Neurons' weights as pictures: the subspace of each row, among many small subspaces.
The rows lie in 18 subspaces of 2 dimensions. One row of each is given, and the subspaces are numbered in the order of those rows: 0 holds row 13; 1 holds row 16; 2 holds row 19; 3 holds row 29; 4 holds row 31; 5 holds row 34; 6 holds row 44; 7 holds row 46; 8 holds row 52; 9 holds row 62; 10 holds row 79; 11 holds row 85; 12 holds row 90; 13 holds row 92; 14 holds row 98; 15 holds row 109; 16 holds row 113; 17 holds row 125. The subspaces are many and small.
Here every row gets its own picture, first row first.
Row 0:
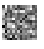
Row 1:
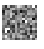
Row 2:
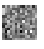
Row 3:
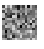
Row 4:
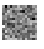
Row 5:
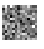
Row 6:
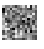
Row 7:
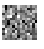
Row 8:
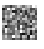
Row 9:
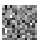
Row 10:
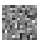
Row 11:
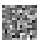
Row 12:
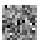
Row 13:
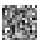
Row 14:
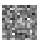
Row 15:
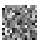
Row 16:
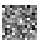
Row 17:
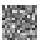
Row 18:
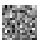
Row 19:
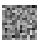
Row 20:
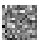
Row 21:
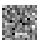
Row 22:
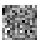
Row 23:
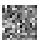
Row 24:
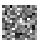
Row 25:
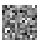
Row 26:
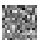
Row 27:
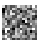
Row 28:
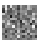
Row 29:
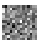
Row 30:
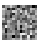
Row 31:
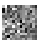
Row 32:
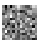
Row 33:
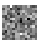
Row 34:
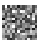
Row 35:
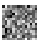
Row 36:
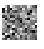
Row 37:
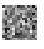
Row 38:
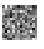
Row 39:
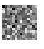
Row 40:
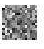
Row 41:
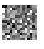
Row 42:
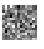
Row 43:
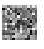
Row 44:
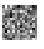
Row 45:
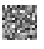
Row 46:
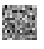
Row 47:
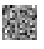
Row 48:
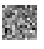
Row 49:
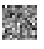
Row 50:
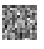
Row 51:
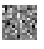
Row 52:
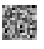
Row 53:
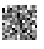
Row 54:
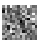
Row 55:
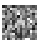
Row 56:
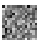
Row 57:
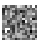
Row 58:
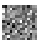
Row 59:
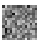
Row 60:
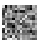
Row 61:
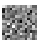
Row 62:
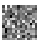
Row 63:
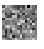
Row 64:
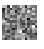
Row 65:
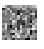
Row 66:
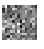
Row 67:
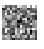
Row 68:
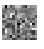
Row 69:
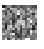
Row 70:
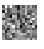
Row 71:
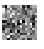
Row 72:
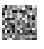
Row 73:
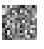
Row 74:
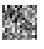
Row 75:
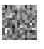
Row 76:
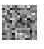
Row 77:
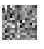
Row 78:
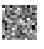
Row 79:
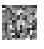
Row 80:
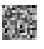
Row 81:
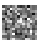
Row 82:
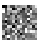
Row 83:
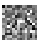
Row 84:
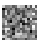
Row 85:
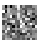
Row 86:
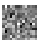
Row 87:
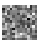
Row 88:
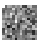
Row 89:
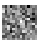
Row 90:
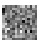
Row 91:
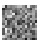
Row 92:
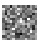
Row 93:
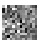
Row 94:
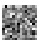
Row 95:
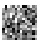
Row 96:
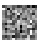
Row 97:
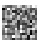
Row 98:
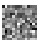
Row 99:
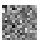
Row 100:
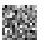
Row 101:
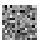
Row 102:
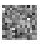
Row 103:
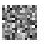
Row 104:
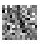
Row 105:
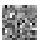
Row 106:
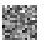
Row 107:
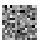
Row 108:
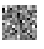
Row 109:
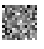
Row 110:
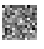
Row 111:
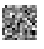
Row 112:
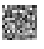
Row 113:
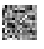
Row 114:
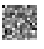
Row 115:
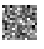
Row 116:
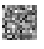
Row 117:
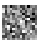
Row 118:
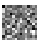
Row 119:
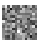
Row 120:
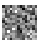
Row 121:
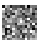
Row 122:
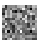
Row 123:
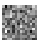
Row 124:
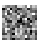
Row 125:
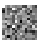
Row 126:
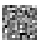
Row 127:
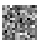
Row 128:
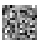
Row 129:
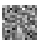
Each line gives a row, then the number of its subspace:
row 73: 12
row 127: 13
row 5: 6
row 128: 13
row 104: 11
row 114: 14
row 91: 9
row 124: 8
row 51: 15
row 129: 5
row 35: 9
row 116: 16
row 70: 11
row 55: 10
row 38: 6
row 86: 14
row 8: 2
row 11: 10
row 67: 8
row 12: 3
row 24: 13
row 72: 7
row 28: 9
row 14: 8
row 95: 17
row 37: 0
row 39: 17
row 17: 5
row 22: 12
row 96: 2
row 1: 0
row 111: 4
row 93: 4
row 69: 10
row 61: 3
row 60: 16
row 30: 2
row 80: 8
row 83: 3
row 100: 1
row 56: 9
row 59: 9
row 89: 11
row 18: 6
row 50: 10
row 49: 4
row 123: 6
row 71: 3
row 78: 6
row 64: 7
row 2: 12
